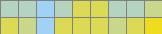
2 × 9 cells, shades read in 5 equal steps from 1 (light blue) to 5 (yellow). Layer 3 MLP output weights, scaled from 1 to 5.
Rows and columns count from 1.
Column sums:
6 5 2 6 8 8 5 6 8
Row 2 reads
4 3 1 4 4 4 3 4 5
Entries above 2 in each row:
3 8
